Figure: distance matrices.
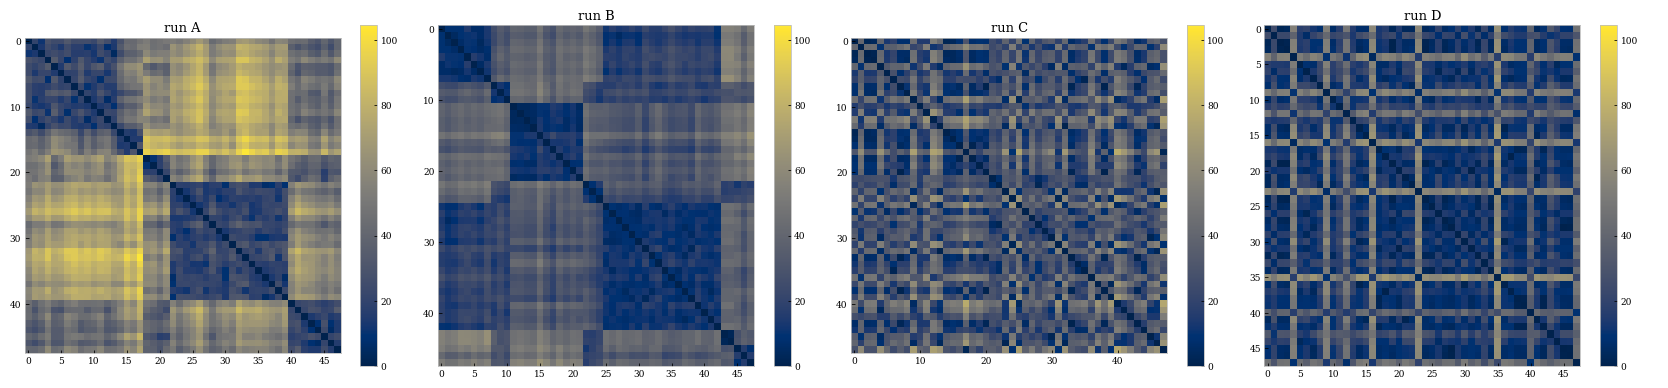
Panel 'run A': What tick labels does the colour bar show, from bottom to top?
0, 20, 40, 60, 80, 100
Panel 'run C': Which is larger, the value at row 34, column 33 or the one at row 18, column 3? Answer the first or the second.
the first
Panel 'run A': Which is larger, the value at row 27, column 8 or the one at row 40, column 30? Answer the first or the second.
the first
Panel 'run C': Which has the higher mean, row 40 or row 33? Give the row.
40
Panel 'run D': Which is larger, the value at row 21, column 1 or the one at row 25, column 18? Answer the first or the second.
the first
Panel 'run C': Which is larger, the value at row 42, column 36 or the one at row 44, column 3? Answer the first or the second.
the first
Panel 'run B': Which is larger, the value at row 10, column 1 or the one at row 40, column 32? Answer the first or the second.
the first
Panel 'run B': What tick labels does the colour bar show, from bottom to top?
0, 20, 40, 60, 80, 100
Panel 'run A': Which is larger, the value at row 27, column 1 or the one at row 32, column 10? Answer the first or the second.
the second
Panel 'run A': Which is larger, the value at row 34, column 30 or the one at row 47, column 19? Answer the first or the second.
the second
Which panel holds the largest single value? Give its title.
run A
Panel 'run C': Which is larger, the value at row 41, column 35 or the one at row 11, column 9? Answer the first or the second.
the second
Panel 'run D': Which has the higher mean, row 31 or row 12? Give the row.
12
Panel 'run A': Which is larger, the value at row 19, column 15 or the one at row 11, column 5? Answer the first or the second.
the first
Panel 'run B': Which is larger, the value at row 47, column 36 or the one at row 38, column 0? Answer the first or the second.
the first
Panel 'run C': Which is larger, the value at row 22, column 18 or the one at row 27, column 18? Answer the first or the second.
the second
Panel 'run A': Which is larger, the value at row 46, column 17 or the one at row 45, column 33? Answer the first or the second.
the first
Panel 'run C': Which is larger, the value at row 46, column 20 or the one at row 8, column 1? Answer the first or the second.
the second
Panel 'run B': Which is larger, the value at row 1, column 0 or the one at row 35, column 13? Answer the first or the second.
the second
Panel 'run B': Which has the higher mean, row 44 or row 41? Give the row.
44
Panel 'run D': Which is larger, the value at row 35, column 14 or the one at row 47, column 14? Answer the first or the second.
the first
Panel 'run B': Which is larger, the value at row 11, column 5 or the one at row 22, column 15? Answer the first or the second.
the second
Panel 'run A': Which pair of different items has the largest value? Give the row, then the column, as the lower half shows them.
33, 17
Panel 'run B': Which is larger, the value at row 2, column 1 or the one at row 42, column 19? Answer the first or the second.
the second
